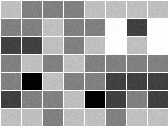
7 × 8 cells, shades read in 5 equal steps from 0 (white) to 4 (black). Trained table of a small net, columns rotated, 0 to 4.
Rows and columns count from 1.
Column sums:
14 15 11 11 13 11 13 10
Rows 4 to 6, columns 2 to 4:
1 2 1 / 4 1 2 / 2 2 1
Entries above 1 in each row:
3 5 3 6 7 7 2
